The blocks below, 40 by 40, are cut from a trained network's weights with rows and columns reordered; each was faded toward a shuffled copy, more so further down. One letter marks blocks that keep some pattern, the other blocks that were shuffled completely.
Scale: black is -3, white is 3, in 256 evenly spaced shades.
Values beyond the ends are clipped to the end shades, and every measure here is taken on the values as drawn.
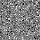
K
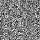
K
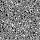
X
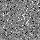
X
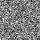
X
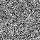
X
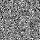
K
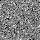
X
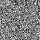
K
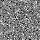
X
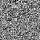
K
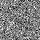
X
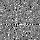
K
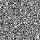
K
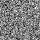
X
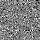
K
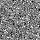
X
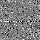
K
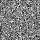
X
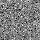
X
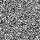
K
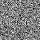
K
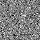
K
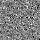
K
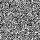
X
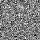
K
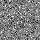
X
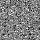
X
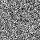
X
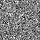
X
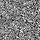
X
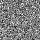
X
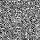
K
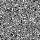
X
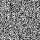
K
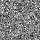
K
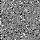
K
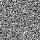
K
